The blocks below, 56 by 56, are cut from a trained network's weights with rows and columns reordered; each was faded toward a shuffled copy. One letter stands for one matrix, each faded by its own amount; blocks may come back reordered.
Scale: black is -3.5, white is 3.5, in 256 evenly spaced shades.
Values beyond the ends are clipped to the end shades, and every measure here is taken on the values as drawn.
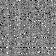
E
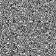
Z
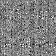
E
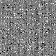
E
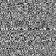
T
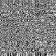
T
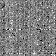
E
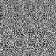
T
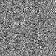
Z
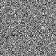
Z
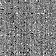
E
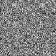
Z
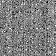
E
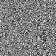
Z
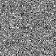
Z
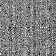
E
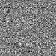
Z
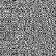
T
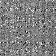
E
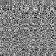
T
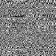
T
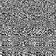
T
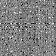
E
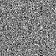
Z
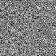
Z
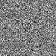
Z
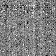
E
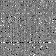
E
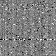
E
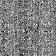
E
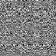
T
